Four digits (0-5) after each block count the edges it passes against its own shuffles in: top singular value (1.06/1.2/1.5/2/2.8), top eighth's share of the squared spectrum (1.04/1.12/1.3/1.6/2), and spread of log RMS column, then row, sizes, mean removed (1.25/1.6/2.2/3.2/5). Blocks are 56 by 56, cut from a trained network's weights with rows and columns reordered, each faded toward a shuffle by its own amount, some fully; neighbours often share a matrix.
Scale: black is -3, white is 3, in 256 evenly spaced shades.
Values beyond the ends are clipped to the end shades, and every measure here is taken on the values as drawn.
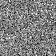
0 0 0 0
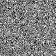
2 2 1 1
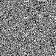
1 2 1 0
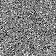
0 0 0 0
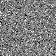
0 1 0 0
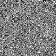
2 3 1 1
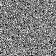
0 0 0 0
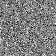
0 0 0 0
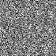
2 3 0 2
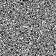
1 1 0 0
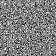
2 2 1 0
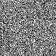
1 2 0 0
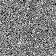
1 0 0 0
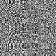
4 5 3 1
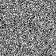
2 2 0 0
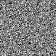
2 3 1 0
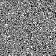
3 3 1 1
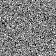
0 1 0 0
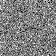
1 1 0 0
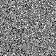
2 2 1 0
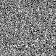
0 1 0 0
